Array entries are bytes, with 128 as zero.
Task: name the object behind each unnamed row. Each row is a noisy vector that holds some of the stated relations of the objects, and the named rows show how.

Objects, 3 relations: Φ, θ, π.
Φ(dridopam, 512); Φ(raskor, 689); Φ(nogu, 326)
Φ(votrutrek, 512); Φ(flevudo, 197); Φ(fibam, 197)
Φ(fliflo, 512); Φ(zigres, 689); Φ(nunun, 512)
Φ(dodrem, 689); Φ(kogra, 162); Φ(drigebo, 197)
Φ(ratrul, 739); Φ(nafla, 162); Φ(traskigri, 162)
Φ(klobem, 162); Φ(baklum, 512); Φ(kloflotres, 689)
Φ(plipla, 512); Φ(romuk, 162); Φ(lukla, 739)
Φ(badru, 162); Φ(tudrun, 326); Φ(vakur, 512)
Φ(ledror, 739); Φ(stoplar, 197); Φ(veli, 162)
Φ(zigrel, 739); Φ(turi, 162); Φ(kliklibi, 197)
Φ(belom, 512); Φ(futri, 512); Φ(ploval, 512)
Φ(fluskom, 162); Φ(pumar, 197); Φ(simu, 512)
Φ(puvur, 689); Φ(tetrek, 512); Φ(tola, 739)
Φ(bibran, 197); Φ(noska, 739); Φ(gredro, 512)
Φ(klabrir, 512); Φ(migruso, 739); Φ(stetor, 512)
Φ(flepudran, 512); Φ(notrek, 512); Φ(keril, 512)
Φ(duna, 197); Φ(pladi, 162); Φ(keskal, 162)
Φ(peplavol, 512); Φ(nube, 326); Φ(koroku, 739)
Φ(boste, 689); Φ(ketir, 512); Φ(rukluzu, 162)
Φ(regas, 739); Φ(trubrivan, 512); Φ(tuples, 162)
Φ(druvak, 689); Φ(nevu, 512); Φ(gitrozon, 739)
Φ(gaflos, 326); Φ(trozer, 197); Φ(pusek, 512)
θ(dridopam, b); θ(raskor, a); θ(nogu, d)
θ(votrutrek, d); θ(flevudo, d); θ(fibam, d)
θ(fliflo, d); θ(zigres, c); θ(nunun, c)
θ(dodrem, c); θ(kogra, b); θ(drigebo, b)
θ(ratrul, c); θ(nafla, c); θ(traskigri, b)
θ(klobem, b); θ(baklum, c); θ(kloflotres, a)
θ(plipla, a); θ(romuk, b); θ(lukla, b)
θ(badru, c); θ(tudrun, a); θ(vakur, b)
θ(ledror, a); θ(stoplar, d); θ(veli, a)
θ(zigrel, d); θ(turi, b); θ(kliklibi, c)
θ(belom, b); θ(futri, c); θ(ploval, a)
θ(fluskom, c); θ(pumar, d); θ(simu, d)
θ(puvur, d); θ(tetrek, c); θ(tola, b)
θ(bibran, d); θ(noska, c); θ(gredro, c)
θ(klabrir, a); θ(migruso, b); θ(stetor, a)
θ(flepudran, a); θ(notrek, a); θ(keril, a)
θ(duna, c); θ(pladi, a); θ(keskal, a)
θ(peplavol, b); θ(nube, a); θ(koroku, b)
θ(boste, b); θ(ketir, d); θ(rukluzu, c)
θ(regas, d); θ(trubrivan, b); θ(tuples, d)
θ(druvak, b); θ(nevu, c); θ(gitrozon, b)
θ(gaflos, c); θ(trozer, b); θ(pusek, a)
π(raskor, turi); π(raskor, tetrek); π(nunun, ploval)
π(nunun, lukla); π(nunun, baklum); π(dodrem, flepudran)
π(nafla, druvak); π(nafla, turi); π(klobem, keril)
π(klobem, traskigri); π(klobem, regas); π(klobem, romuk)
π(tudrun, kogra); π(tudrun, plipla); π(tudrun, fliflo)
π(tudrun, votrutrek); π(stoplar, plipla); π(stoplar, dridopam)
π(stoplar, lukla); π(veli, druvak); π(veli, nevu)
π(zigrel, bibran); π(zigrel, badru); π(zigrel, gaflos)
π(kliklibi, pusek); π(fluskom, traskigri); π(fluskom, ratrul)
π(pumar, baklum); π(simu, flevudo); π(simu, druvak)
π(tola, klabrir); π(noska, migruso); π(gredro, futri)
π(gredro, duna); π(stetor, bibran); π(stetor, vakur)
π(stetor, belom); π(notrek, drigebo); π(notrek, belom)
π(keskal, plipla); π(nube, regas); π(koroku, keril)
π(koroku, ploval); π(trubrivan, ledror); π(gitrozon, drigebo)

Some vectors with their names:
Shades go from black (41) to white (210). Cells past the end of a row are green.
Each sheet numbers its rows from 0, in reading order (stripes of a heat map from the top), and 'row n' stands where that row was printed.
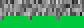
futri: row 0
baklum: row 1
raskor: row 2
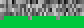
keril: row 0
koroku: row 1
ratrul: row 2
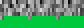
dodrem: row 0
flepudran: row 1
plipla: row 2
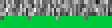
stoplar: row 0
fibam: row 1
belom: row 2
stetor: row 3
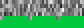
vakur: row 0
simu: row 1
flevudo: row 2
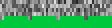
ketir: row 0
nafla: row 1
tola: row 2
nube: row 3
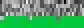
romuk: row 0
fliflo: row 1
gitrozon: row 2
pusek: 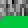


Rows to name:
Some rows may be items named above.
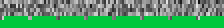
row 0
nogu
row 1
boste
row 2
gredro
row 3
keskal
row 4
gaflos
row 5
nafla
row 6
tetrek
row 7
ledror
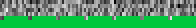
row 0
duna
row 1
noska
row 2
trubrivan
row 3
lukla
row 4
ledror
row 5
migruso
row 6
puvur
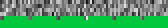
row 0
kliklibi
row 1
raskor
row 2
notrek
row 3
regas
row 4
drigebo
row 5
futri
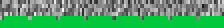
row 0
fluskom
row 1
turi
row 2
bibran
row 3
baklum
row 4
kliklibi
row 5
nunun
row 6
nevu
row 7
veli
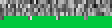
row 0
tudrun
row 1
regas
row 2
fluskom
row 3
zigres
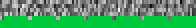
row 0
fluskom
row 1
druvak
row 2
boste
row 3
tetrek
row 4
pumar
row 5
kloflotres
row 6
pusek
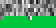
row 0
veli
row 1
zigrel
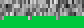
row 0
pladi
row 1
klobem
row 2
zigres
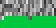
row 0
tuples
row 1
trozer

